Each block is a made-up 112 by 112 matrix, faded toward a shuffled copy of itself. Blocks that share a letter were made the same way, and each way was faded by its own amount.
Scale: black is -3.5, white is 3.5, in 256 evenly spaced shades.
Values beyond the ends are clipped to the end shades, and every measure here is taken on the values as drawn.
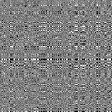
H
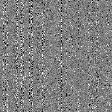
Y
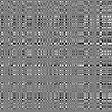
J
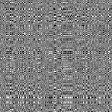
H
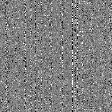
Y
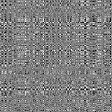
H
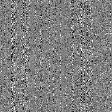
Y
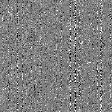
Y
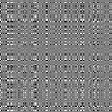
J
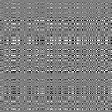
J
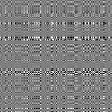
J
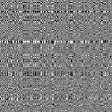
H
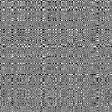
H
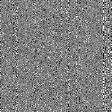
Y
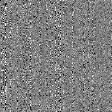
Y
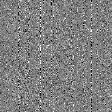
Y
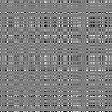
J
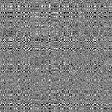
H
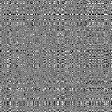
H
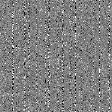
Y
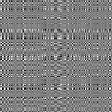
J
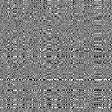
H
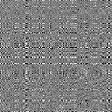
H
